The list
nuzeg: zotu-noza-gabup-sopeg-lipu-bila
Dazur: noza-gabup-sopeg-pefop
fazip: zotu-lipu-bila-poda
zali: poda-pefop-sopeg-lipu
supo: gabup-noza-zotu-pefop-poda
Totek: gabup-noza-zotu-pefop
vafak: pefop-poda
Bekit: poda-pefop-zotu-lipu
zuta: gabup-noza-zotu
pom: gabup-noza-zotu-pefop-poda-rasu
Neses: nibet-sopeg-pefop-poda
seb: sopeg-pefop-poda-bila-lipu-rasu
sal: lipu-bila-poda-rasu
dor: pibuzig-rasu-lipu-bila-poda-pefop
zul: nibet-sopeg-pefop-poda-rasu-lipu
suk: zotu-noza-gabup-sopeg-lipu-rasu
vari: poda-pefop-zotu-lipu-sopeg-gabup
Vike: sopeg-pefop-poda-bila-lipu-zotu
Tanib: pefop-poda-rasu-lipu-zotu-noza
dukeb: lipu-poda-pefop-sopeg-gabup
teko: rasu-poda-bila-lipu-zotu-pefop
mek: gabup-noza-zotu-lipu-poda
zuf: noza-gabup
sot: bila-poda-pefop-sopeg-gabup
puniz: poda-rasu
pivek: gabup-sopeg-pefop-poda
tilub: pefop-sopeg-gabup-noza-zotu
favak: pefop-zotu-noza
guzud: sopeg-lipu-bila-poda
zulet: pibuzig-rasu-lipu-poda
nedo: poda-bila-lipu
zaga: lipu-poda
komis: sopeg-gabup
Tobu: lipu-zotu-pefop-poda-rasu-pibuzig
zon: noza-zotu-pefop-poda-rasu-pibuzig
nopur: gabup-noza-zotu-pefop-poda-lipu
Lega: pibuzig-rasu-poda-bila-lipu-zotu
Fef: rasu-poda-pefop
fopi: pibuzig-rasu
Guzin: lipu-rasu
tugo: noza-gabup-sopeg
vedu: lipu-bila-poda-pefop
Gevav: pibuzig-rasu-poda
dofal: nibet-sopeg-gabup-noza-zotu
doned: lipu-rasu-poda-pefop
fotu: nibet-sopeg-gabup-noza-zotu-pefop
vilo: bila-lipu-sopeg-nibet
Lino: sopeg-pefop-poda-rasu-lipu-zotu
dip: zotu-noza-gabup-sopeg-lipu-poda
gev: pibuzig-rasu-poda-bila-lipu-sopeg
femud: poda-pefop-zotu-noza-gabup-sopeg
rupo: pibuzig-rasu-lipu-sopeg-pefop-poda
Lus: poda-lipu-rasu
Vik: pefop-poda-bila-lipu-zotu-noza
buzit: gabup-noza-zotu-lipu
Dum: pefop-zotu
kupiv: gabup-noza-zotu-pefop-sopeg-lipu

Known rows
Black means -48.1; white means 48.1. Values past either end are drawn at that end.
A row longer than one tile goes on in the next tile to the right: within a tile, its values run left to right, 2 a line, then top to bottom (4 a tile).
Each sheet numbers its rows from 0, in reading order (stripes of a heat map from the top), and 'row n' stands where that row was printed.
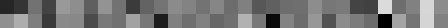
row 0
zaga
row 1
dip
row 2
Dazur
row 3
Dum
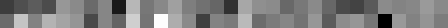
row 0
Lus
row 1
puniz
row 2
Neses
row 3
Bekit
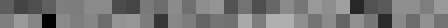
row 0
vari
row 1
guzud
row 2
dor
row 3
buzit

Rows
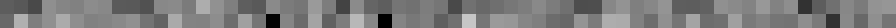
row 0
Tobu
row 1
teko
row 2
tilub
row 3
pivek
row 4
zul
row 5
Lega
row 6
Tanib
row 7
nuzeg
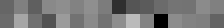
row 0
pom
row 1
zali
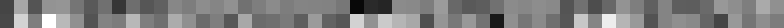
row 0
Gevav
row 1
doned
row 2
dofal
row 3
Guzin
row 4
nopur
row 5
zulet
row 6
Vik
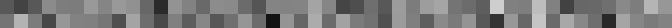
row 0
Lino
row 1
zuf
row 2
Totek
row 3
nedo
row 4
favak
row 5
vedu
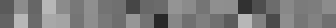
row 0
zon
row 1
mek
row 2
suk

